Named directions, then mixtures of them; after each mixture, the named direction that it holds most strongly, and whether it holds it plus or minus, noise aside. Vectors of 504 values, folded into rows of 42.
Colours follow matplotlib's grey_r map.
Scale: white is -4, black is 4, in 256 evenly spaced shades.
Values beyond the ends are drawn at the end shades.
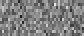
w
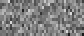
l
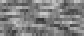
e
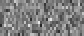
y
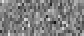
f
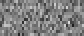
y, plus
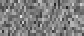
w, minus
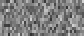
y, minus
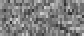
l, minus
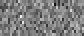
w, minus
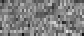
f, minus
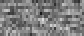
e, minus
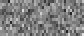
l, minus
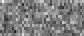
f, plus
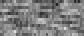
e, minus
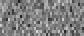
w, plus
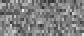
l, minus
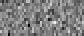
f, minus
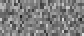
w, plus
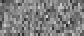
f, minus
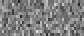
w, plus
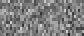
l, plus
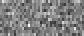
f, plus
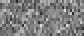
l, plus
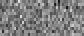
w, minus
